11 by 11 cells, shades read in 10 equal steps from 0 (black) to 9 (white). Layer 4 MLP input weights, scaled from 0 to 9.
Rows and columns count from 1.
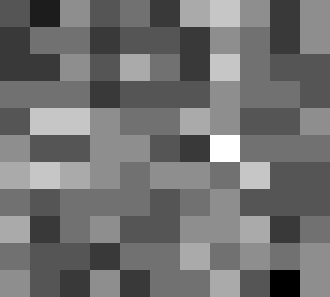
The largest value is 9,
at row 6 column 8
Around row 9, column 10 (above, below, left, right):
3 4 6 4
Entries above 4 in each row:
5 2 3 1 6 4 7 1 5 3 4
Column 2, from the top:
1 4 2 4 7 3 7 3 2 3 3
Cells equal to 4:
32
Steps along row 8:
down up same same down up up down same same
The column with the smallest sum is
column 10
